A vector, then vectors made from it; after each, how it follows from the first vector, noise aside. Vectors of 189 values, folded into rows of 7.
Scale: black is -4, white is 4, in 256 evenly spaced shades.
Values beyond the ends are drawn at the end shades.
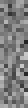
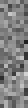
sign-scrambled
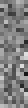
copied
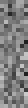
copied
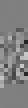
partly zeroed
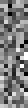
scaled up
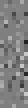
partly zeroed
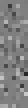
partly zeroed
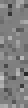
partly zeroed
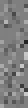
partly zeroed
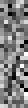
scaled up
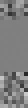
partly zeroed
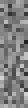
copied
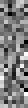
scaled up
